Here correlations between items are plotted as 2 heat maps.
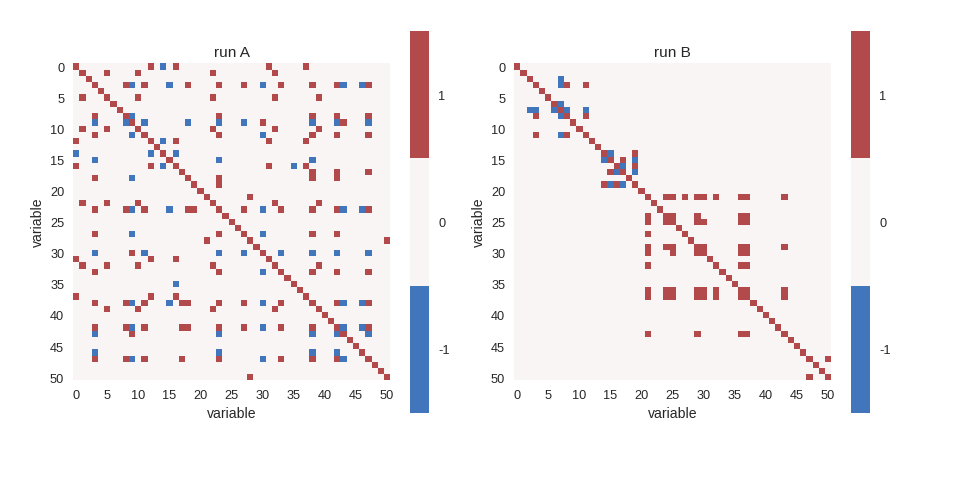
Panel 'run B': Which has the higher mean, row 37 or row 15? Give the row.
37
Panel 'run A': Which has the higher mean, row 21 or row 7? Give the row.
21
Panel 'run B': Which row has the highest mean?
21
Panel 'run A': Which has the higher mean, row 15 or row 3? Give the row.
3
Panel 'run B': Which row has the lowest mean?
7
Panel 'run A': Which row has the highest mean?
42
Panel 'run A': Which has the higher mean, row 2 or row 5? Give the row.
5
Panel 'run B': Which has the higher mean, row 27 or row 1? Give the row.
27
